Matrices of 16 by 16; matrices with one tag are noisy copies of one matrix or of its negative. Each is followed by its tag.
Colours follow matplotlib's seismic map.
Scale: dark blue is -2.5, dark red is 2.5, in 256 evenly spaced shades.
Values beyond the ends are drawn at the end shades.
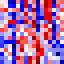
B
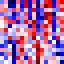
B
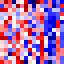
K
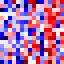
K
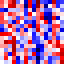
B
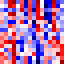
B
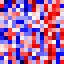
K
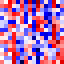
B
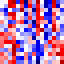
B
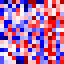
K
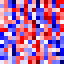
B
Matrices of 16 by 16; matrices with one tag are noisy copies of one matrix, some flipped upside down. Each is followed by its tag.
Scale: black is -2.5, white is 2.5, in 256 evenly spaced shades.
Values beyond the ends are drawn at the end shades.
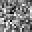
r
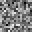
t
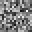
r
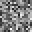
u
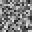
t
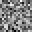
t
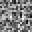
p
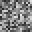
u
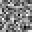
t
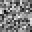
r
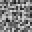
p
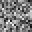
r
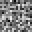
p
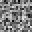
p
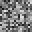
u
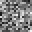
u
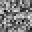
r
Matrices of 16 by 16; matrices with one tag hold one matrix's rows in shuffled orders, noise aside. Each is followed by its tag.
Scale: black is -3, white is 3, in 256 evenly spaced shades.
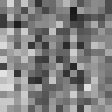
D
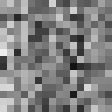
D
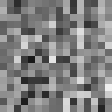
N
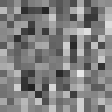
N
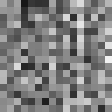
N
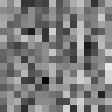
N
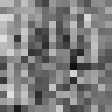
D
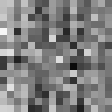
D
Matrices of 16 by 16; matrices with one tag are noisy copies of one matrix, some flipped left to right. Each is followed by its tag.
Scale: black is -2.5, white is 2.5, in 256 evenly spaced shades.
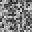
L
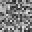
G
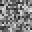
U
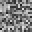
G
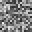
G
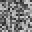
L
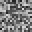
G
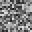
G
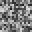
U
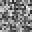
U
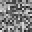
G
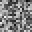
L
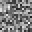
G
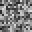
U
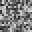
U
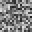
G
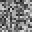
L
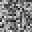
L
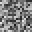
L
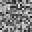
G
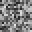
U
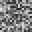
G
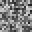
U
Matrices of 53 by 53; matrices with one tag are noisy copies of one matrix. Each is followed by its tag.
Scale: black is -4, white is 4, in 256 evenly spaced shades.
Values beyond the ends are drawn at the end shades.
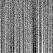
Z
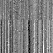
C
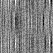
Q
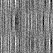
Q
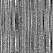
Q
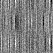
Q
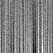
Z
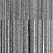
C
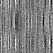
Q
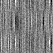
Q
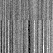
C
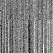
C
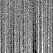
Z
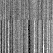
C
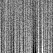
Z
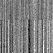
C
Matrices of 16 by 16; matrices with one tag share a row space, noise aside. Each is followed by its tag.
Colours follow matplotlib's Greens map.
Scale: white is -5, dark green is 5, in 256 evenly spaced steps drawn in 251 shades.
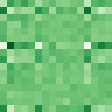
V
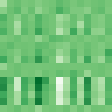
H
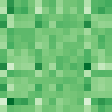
V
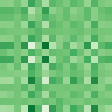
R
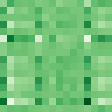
V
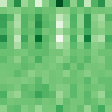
H
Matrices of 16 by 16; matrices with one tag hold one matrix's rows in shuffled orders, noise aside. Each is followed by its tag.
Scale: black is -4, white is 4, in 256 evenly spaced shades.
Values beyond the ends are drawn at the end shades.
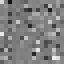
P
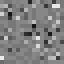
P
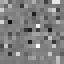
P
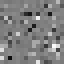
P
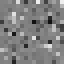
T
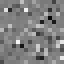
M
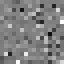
M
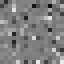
T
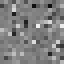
T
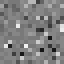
M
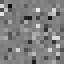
P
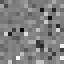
M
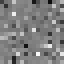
T
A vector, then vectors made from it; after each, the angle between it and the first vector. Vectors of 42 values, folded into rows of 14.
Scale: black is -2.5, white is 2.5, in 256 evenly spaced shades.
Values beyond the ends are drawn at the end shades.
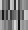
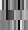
partly aligned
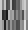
partly aligned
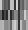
nearly parallel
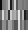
nearly opposite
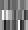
partly opposed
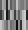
orthogonal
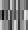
nearly parallel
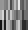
partly opposed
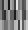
partly aligned
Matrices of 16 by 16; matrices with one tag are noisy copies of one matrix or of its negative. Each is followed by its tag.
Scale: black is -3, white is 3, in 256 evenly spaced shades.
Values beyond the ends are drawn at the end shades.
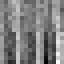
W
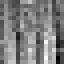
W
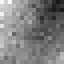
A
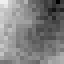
A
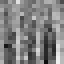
W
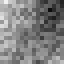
A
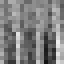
W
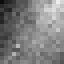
A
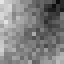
A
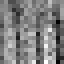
W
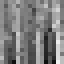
W
